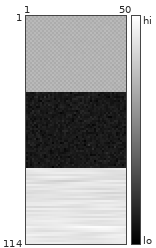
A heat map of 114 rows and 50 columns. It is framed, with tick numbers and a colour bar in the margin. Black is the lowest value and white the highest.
The table splits into 3 rows of 1 panel. Panel 1,1: high, checkered, faint in contrast. Panel 2,1: very low, fine-grained, faint in contrast. Panel 3,1: very high, streaked across, faint in contrast.
